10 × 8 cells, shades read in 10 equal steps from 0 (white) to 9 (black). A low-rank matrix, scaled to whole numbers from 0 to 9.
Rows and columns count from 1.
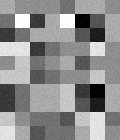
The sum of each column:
39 31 49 40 34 50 43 37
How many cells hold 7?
6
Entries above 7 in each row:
0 1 1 0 0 0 1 1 0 0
